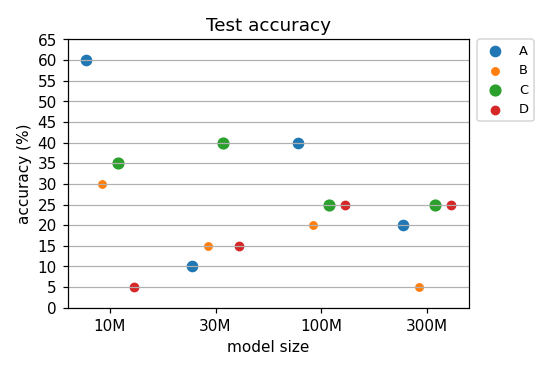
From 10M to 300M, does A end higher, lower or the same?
lower
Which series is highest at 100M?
A
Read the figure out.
Title: Test accuracy
x-axis: model size, ticks 10M 30M 100M 300M
y-axis: accuracy (%), ticks 0 5 10 15 20 25 30 35 40 45 50 55 60 65
Legend: A, B, C, D
Values:
A: 60 10 40 20
B: 30 15 20 5
C: 35 40 25 25
D: 5 15 25 25
